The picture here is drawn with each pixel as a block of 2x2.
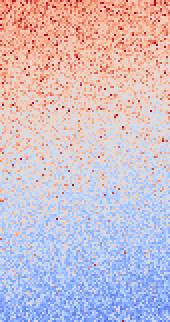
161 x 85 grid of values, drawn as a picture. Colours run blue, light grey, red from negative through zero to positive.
There is an overall slope up to the top. Fine speckle covers the field. Overall the values sit about 50% of the way up the scale.
